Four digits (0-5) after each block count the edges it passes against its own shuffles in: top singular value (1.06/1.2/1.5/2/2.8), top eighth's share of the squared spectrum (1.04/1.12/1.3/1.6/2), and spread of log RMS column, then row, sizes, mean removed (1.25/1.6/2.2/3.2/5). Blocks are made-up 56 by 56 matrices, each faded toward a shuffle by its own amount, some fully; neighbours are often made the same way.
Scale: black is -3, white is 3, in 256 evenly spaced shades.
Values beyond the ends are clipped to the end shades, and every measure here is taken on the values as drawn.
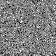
2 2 0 0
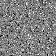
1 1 0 0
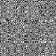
4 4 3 3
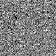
3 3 1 1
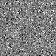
3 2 1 1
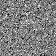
0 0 0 0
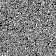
0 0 0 0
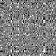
4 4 3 2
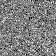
0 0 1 0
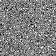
0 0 0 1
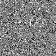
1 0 0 1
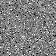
0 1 0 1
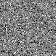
0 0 0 1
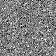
1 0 0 0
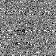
1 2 0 3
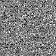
0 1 0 2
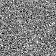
0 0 0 1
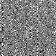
1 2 2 0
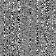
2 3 4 0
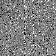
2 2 2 0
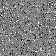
1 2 0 0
